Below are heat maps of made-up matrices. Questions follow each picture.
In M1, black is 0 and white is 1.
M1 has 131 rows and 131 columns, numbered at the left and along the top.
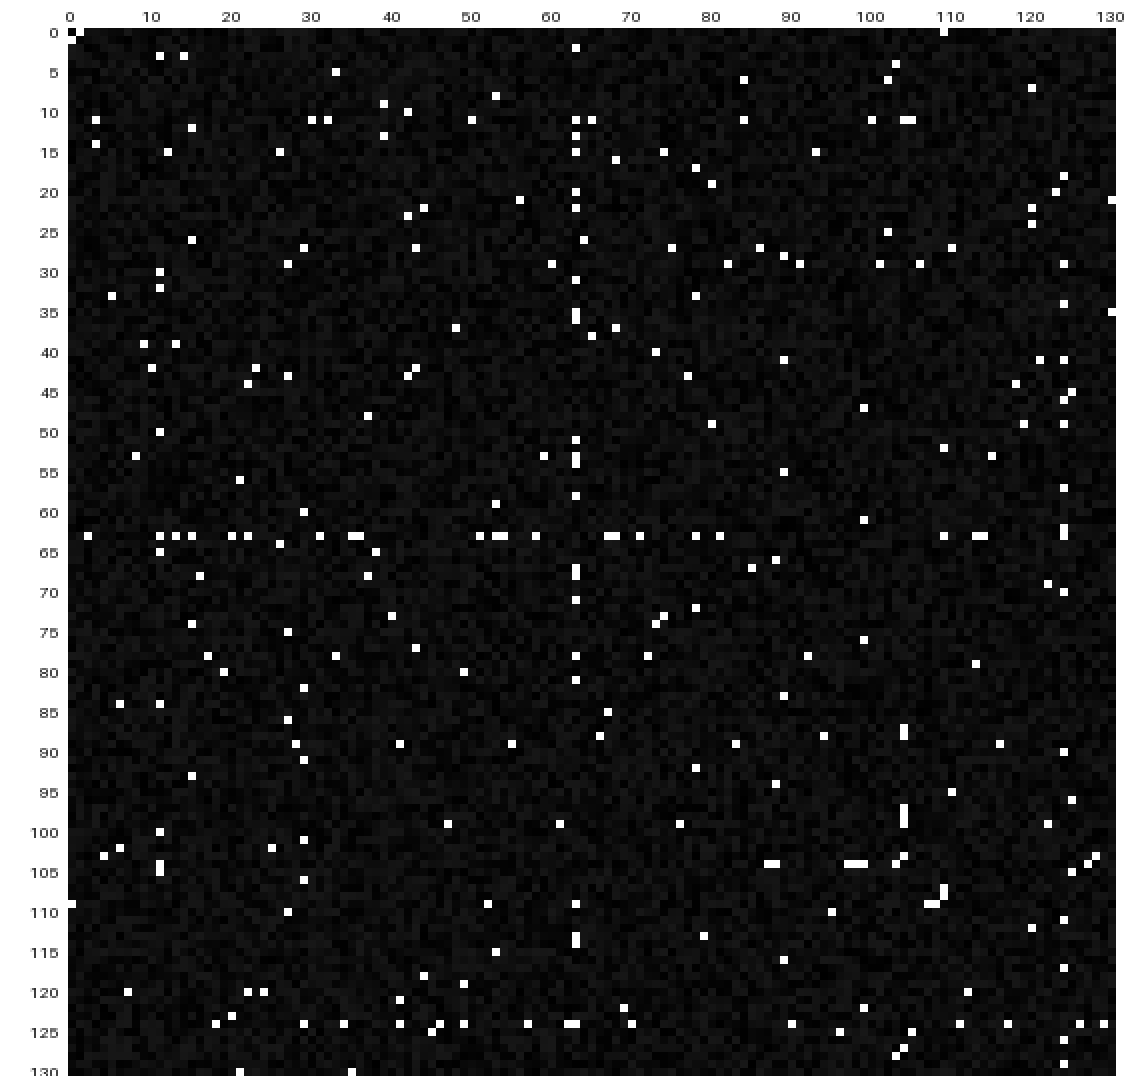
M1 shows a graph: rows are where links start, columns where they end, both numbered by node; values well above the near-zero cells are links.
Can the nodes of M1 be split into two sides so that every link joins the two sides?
yes
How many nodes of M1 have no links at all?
0
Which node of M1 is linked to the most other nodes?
node 63
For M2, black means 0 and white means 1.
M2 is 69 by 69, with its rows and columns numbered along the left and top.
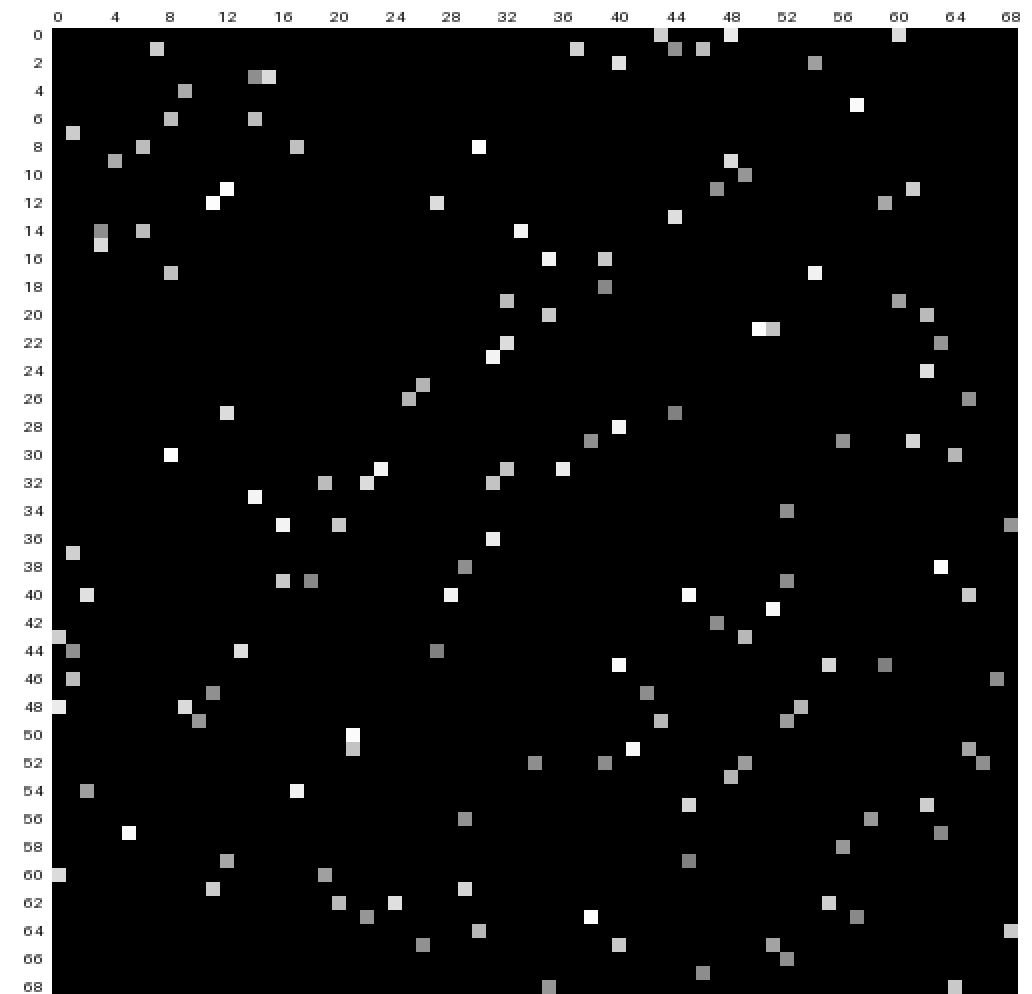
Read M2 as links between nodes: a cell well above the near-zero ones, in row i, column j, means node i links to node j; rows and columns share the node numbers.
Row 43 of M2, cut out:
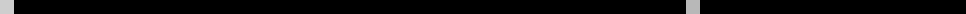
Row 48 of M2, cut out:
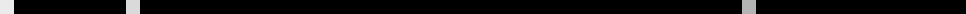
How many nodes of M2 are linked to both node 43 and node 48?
1
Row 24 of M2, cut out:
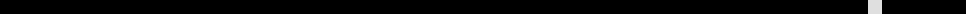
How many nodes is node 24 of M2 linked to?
1
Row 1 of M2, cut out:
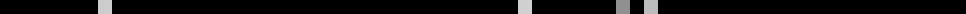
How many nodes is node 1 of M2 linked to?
4
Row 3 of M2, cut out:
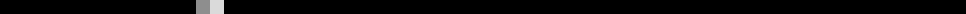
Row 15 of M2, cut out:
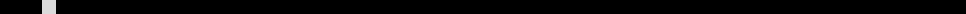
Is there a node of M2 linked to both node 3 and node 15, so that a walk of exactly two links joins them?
no
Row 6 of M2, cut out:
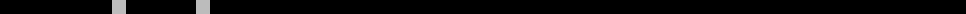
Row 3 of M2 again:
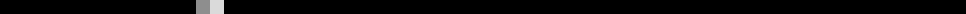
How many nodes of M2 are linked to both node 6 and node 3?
1
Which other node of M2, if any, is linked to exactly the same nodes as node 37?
node 7
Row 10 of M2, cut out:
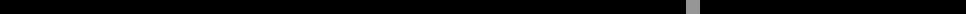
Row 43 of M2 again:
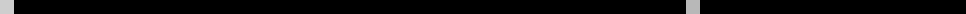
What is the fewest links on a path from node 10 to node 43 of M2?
2
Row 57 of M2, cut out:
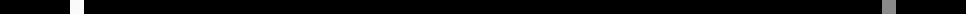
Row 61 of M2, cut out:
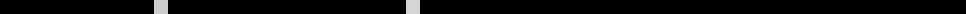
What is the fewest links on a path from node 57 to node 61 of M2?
4
